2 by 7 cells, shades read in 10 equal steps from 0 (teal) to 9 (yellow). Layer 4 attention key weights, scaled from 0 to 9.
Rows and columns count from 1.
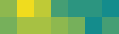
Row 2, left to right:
4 6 6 5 4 0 2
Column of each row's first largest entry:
2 2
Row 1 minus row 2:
1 3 1 -3 -3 1 -2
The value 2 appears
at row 1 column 4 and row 2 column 7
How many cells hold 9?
1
